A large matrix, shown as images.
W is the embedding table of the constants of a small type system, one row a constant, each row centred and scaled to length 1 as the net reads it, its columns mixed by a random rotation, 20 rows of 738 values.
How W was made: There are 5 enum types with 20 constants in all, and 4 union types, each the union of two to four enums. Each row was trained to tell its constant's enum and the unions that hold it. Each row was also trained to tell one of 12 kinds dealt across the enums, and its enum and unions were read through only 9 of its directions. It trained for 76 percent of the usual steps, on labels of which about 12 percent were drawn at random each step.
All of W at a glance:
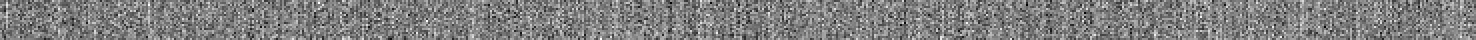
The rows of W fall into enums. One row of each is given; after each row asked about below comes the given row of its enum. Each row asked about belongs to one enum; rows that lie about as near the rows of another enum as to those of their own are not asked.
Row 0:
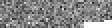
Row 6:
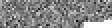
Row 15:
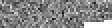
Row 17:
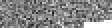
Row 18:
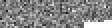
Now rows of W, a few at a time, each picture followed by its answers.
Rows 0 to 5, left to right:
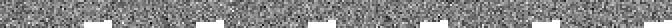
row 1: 0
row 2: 6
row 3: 0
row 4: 15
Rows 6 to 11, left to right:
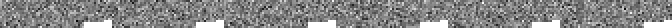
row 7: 0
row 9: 17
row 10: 6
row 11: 6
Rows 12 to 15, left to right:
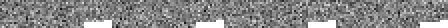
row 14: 18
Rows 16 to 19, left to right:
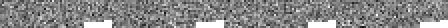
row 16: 15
